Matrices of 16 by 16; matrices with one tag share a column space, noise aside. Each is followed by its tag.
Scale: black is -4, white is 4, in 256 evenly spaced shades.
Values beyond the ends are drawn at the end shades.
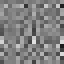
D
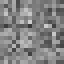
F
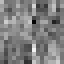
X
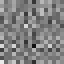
F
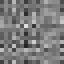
F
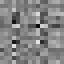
F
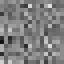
D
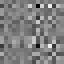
D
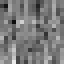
X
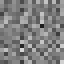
F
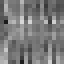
X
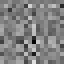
D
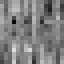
X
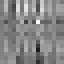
X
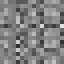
F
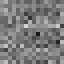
F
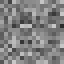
F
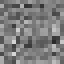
D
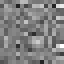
D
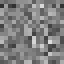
D
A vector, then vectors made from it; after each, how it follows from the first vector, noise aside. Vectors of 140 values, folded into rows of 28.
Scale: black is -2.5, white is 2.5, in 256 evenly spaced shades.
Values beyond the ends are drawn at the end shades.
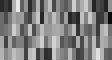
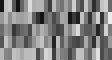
sign-scrambled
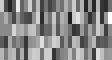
sign-scrambled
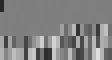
partly zeroed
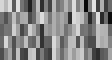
sign-scrambled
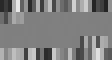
partly zeroed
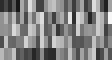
sign-scrambled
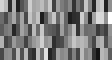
sign-scrambled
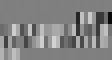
partly zeroed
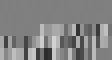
partly zeroed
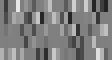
partly zeroed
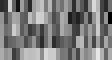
sign-scrambled
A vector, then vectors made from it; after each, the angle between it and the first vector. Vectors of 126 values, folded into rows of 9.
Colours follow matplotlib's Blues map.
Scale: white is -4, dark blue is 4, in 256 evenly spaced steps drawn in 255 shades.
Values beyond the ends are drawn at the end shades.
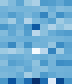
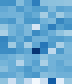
nearly opposite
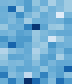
partly aligned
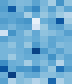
partly opposed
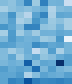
partly aligned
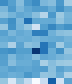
nearly opposite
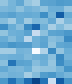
nearly parallel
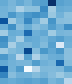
orthogonal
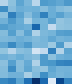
nearly parallel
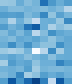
nearly parallel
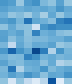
nearly opposite
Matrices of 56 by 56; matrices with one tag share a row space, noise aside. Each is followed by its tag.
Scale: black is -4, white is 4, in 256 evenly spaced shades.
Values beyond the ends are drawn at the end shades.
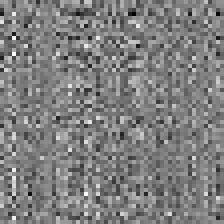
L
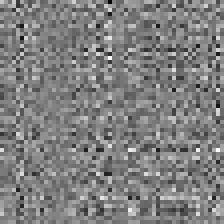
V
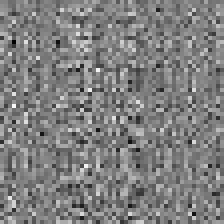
L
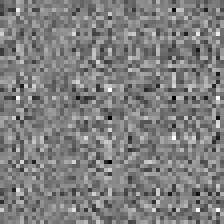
V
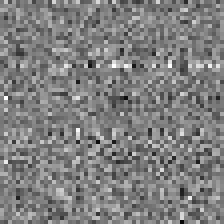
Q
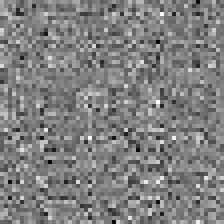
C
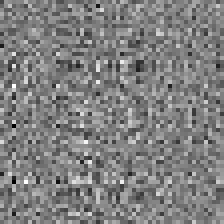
L
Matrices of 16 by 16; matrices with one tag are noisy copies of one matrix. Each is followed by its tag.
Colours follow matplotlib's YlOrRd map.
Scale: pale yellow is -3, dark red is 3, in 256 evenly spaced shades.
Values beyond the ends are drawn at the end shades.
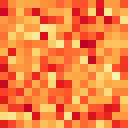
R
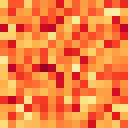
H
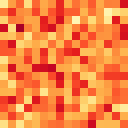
H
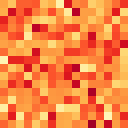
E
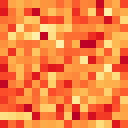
R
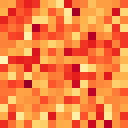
E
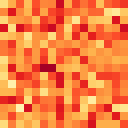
H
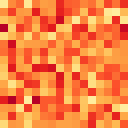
H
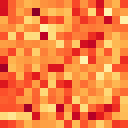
R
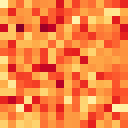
H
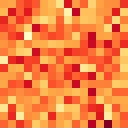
E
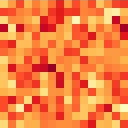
H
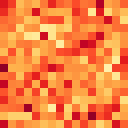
R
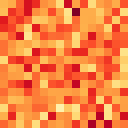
E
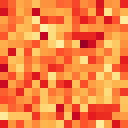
R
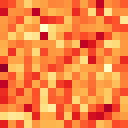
R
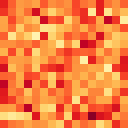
R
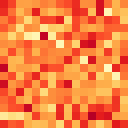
R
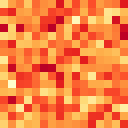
H
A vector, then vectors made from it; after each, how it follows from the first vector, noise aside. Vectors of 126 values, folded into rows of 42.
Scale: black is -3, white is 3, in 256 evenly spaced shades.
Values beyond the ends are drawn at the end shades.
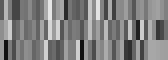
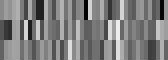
reversed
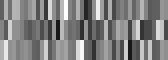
sign-scrambled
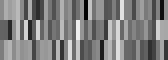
reversed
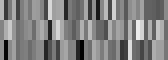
sign-scrambled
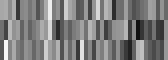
sign-scrambled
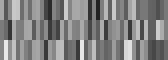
negated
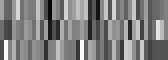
negated
